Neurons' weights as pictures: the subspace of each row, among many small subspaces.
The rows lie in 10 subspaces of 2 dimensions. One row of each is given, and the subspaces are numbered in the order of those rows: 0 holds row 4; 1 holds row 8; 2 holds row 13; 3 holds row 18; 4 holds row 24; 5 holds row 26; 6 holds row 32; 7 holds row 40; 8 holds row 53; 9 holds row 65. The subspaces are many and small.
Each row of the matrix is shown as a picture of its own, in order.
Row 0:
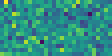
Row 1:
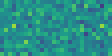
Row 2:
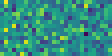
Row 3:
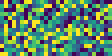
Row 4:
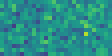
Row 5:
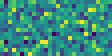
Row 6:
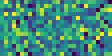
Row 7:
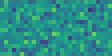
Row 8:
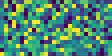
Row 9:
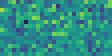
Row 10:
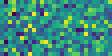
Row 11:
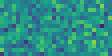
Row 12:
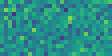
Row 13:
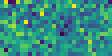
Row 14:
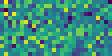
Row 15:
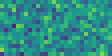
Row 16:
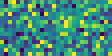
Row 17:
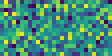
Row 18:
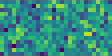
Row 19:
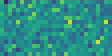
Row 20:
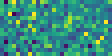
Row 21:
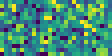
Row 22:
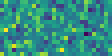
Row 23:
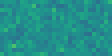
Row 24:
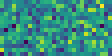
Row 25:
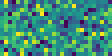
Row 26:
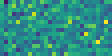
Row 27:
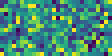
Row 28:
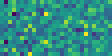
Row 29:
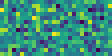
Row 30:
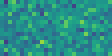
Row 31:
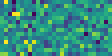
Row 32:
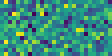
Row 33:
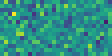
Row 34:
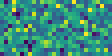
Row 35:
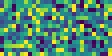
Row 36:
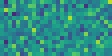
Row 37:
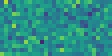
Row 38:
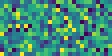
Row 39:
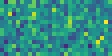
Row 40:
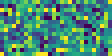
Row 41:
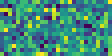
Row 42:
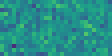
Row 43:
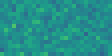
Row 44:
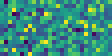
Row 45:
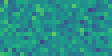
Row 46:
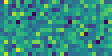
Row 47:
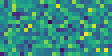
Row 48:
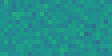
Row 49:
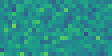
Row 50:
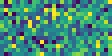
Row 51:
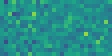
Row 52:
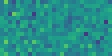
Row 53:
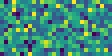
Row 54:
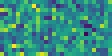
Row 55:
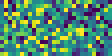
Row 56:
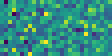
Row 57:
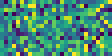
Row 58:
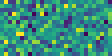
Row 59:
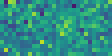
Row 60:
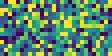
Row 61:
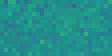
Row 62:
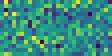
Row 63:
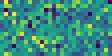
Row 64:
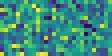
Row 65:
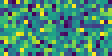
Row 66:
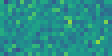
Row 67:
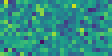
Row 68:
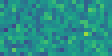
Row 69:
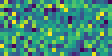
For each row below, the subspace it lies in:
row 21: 0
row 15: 1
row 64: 0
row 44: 6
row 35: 4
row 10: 6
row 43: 1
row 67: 2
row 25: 9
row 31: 8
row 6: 4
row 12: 1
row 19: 5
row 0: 7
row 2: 3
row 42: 0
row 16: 9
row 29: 2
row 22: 3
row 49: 1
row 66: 5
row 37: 7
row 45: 2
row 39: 8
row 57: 4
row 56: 6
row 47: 5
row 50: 7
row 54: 0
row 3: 1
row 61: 2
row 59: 2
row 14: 0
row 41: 7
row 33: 6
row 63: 7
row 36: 3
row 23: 3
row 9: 2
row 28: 6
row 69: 1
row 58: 6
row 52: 8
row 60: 9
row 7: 9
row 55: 0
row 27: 4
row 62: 7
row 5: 9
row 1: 4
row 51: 8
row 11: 4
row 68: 3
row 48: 5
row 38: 5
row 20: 8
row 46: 5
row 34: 8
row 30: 9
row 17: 3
